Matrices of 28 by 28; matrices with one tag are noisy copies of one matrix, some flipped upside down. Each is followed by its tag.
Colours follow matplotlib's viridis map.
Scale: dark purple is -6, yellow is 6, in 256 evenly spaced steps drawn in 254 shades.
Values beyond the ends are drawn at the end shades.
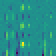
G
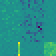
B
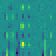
G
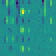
G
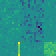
B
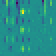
G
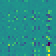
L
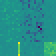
B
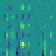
G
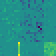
B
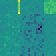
B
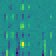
G
